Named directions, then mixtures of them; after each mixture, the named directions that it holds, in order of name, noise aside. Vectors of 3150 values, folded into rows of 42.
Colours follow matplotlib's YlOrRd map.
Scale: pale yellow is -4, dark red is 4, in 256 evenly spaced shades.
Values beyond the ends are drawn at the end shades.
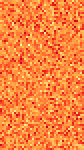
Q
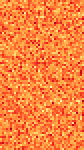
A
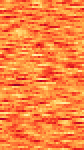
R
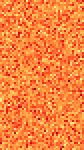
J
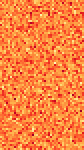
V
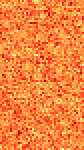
A, R, V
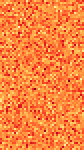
J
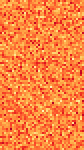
A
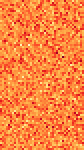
Q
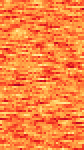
R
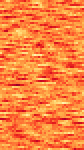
R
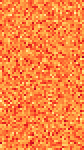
J, Q, V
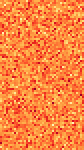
A, J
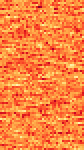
Q, R, V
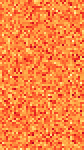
J, V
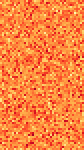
J, V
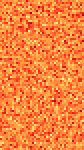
A, J, V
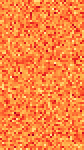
J, Q, V
